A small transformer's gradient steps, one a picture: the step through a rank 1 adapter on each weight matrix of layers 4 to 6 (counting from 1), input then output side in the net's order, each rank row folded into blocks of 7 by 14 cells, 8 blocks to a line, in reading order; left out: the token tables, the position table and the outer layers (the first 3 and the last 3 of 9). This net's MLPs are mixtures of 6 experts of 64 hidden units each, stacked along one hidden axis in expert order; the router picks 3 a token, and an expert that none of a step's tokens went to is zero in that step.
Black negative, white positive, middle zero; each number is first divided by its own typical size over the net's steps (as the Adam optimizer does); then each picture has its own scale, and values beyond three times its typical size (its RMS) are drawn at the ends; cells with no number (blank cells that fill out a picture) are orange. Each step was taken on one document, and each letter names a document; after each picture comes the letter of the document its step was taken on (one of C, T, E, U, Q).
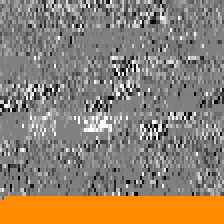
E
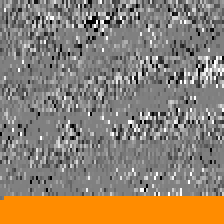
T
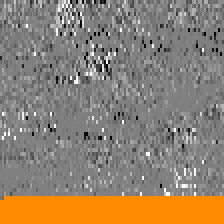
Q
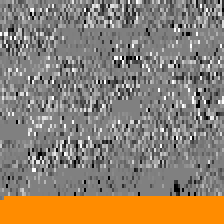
E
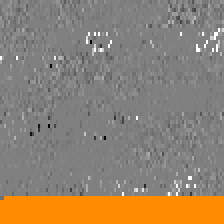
Q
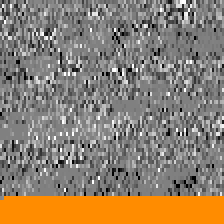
E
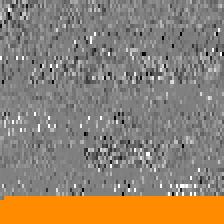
Q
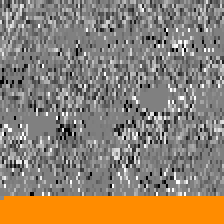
T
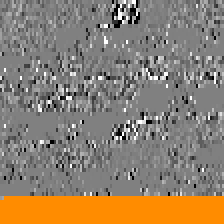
T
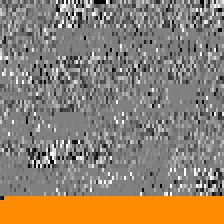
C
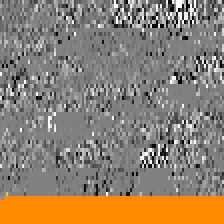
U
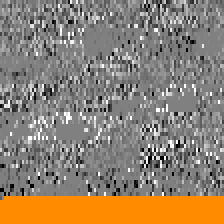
E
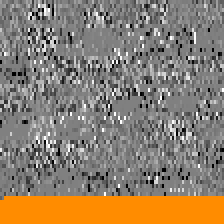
E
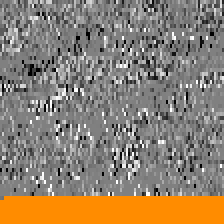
T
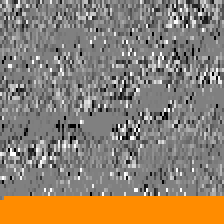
T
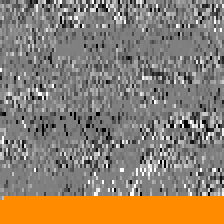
U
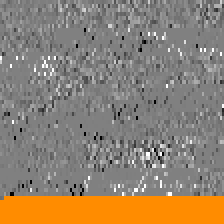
Q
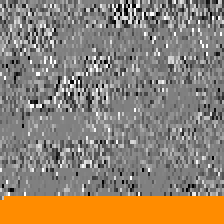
U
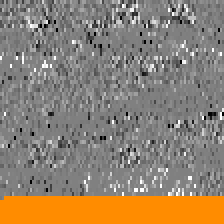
Q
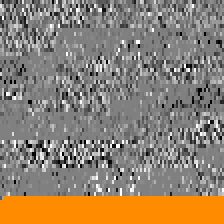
U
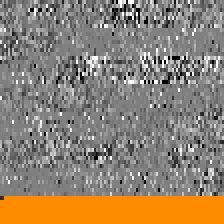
C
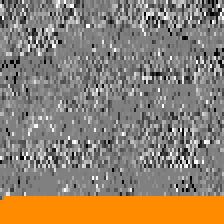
U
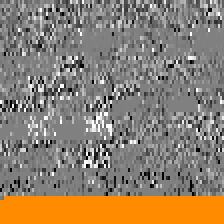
E
